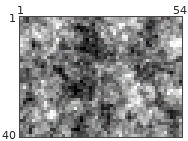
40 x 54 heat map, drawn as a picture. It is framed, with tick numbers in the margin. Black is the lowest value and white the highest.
The field is mottled with small blotches. The halves do not mirror each other. No row or column stands out.
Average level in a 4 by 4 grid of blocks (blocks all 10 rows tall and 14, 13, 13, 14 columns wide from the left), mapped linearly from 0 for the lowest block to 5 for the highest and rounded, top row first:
5153 / 2022 / 3044 / 4233
